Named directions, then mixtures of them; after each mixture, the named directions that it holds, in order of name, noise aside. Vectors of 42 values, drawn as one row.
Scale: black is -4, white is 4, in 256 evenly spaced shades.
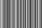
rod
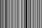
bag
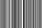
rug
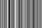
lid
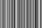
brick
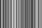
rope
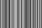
bag, lid, rod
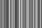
brick, lid, rod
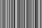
brick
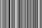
brick, lid, rod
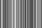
rod, rope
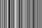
lid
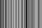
bag, rod, rope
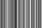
bag, rod, rug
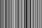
bag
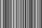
brick, rod, rope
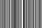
rug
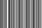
lid, rod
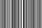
rug
